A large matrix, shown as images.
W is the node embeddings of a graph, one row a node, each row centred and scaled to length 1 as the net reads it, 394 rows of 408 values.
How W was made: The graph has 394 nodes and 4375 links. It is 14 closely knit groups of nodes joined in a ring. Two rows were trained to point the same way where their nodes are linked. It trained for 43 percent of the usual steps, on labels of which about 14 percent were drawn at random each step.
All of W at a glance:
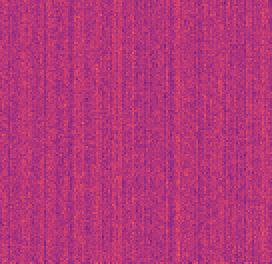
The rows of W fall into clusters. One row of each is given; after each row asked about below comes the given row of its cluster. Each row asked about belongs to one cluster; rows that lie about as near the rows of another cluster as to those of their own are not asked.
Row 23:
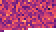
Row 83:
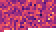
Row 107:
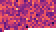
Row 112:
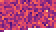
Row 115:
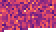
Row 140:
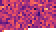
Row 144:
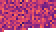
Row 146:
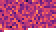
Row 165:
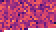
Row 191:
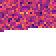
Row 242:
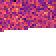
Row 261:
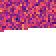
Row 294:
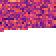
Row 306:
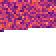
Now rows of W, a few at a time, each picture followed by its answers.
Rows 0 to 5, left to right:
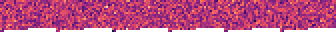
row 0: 115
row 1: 23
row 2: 306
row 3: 146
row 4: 112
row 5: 115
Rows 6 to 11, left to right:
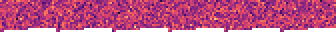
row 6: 115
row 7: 115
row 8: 144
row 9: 23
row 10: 112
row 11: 107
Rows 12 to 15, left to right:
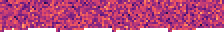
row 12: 115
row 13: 294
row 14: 146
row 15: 140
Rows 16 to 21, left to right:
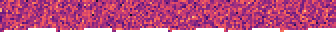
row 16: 191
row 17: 261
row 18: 23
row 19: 165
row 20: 115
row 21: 146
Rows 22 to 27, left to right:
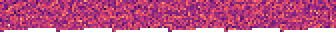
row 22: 23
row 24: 83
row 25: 107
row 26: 261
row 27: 242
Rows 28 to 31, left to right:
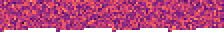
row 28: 83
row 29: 306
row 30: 112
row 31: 242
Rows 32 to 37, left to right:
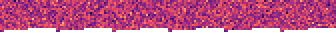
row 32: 146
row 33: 115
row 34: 112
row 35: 115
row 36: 306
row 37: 146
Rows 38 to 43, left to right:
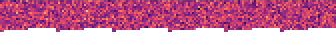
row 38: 242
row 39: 144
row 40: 191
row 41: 23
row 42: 107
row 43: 191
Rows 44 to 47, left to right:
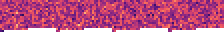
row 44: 144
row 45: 261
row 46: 165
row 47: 191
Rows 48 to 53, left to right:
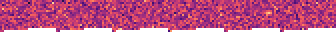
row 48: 107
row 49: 294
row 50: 146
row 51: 294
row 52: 242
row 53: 23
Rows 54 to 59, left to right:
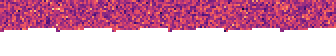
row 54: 261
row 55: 107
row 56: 146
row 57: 115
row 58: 294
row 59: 107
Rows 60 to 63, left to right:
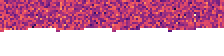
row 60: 146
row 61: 140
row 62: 306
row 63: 112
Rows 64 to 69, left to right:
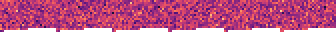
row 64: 140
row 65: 23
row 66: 83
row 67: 115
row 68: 144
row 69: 261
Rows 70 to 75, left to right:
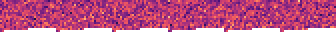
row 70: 83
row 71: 146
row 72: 242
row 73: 115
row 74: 83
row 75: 144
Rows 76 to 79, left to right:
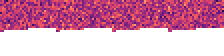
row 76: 112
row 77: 140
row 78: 146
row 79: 144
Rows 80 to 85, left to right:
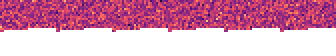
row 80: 146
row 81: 23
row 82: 242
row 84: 261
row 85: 144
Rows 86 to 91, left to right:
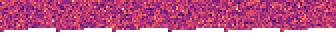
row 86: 140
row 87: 144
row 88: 191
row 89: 112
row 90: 83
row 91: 23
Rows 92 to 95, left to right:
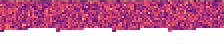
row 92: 115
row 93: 294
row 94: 306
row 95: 144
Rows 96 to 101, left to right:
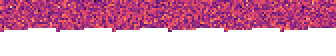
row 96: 146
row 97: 191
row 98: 144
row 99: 144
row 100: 165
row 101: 306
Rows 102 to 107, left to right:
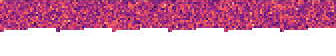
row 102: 146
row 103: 191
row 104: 83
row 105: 112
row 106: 261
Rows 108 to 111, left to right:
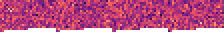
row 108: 242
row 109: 140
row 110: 112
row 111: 83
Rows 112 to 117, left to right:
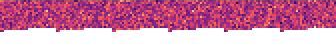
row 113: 294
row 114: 294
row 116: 191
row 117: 23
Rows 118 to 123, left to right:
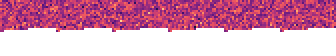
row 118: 115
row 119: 165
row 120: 242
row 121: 83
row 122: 140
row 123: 242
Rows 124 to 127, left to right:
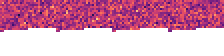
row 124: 112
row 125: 112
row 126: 107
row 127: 115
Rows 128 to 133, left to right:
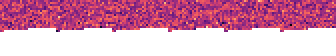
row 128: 242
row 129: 112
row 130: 107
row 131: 165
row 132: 107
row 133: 83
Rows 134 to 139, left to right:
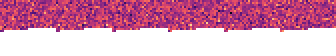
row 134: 115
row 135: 191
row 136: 261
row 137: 242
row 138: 140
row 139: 144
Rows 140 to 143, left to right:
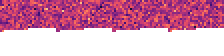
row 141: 144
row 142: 191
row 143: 83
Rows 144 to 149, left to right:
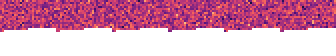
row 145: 146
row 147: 191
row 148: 165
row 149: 23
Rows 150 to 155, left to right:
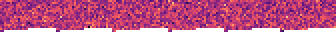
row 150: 23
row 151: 112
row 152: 146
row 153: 146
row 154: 115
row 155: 107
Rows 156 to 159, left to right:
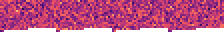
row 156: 112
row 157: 146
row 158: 191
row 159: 191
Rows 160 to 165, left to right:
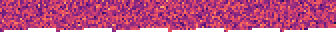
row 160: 191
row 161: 23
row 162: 107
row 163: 146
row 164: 242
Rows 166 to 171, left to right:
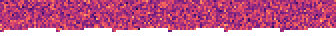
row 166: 294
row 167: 165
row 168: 83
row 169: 146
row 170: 242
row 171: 107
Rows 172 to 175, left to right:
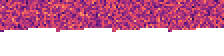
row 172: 191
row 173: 294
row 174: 146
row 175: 294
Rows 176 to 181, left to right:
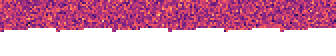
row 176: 23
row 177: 261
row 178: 112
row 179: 306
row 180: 146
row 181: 146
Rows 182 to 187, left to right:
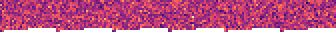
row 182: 83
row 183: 242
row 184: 306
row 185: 191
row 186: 261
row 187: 165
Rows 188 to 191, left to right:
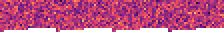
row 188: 140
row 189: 107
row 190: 261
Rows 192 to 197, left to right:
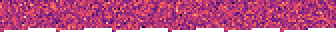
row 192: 261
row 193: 83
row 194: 83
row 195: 165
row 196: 146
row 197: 242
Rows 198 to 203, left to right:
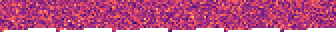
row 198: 242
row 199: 146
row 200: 146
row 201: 191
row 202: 140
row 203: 306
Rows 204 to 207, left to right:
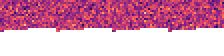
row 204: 23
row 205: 294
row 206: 23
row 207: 112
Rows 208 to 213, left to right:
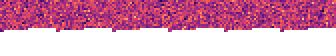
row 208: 191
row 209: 306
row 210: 144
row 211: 144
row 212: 140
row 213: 115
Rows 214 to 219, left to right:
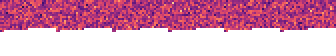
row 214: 165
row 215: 261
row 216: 191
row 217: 23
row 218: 83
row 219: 242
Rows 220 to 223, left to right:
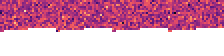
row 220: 107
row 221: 83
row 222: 306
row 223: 144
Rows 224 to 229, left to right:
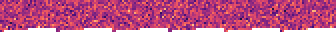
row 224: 242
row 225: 107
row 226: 146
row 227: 191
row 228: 294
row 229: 242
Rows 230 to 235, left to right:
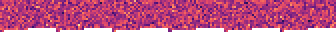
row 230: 140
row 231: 165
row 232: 165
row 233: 144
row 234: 165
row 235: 242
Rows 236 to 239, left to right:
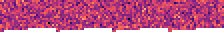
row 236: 306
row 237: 165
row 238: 261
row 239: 294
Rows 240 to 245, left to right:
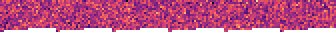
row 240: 112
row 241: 140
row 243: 115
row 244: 294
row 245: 242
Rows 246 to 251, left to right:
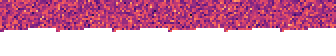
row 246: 115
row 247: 242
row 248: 83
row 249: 294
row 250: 294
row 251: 83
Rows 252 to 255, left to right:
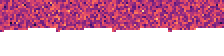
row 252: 165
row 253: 165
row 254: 146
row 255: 261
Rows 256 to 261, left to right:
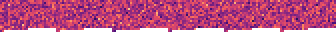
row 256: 165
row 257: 294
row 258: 107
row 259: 306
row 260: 107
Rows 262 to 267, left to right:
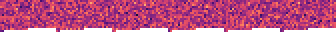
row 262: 107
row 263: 306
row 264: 140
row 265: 83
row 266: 83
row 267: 191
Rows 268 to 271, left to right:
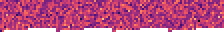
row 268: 83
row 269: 115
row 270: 261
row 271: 112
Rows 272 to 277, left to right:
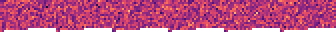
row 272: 115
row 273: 261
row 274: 115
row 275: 112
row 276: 23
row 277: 140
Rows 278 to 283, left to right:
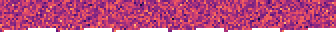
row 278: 83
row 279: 191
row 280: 242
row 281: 191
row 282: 107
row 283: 144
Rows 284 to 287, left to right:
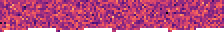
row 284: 83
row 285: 146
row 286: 144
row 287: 83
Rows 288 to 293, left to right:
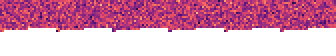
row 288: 146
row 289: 140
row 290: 107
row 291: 306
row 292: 140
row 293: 165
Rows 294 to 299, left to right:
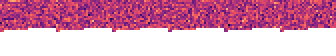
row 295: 242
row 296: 146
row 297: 294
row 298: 144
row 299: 165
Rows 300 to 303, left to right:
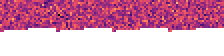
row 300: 144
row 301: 306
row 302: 261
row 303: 144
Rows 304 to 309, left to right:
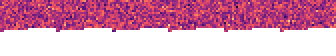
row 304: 140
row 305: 112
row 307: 165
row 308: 261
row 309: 165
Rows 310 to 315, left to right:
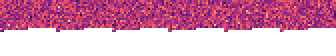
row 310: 112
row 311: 191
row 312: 112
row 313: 112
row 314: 115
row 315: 140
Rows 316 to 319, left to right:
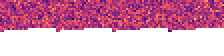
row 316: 23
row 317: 294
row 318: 191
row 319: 107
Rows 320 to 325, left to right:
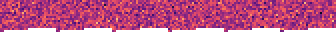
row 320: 191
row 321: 112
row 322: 140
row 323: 261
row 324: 112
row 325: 112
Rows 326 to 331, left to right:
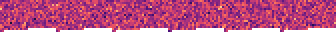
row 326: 165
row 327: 165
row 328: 294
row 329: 112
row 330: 242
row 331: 23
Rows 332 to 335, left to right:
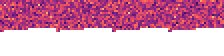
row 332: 242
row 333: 294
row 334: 165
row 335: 294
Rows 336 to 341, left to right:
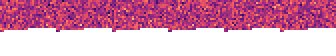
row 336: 140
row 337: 294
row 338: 83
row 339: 306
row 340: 191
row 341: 140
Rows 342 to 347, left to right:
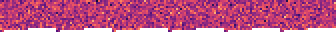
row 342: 165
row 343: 112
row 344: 140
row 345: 115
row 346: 23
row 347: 191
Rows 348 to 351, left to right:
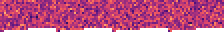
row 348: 112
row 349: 294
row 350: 146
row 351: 23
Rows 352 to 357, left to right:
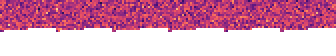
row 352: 146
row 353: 165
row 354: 107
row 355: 23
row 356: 23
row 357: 191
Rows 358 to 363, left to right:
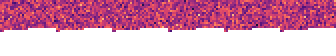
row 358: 165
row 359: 146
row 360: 23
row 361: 23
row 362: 115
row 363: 140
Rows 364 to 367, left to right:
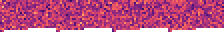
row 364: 23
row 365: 242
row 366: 107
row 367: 140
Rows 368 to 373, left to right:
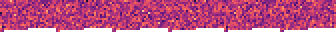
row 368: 115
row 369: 242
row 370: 306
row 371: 261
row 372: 115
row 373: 112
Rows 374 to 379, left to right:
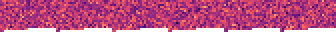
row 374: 140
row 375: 294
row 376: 140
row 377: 294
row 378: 115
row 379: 261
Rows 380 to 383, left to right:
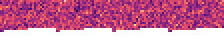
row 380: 107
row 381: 140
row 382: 261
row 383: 140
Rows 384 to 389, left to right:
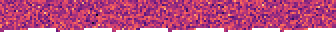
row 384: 144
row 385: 191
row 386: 242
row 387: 144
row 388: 306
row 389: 294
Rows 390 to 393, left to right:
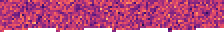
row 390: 294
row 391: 140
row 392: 115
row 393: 191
